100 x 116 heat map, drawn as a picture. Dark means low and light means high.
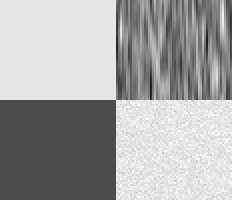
It is made of 2 by 2 panels. Panel 1,1: very high, flat. Panel 1,2: middling, streaked downward, strong in contrast. Panel 2,1: low, flat. Panel 2,2: very high, fine-grained, faint in contrast.
